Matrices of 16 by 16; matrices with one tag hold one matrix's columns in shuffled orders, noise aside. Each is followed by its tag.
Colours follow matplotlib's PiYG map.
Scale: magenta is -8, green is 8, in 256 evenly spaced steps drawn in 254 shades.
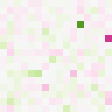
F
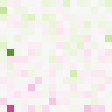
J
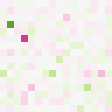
F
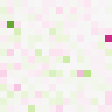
F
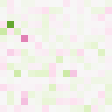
F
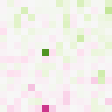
J
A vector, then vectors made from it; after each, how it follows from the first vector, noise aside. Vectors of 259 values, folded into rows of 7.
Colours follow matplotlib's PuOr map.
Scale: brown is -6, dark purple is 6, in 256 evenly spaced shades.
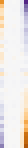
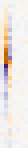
wrapped around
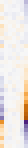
wrapped around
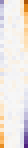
negated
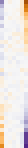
negated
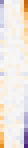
negated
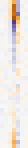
wrapped around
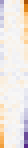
negated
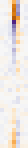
wrapped around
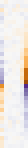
wrapped around
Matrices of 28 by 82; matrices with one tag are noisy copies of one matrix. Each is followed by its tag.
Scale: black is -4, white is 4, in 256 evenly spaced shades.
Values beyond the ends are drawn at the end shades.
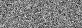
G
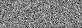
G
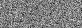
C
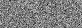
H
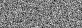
C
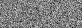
C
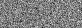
C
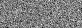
C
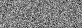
G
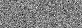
H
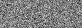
G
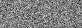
G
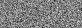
C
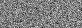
C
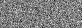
C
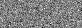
C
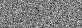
C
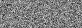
G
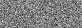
H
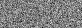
C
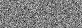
H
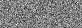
H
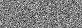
H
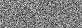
H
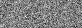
G
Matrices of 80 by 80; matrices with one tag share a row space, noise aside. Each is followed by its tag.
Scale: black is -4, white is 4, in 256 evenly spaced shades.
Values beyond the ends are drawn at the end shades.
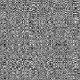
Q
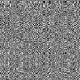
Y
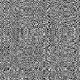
Y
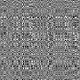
Q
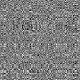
Q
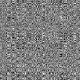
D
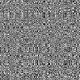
Y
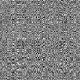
D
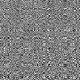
Y
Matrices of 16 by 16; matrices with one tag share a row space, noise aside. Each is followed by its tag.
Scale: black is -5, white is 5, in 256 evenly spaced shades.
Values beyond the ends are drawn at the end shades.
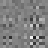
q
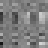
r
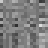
r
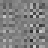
q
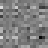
r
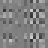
q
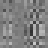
q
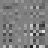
q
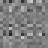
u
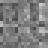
r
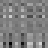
u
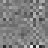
q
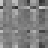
r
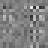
q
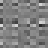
r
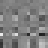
r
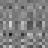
u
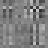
q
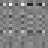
u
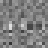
u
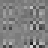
q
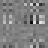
q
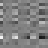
r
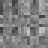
r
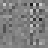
q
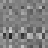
u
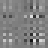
q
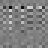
u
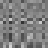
u
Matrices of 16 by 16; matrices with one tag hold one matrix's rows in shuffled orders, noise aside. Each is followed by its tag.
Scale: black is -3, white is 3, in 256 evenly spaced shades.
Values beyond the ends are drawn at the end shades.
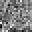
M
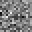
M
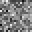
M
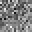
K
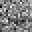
M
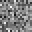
K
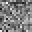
M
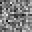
M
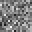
K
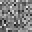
K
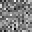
K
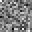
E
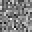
K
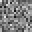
K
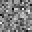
E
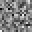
E
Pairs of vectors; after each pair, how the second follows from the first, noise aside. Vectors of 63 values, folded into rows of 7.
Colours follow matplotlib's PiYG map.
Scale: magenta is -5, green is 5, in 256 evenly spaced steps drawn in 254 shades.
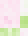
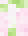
wrapped around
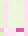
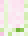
negated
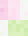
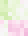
negated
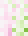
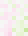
shrunk
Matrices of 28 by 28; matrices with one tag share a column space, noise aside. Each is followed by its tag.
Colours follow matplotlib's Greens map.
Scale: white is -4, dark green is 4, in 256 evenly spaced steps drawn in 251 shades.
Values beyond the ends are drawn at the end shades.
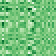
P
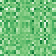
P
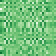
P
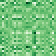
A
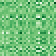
A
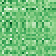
P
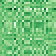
P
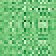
P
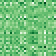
A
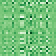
A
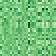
P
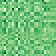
P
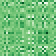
A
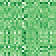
A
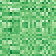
P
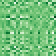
A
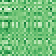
P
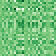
P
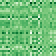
A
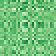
P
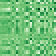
P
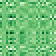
A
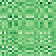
A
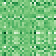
A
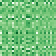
A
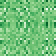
P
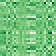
A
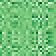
A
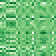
A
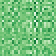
P
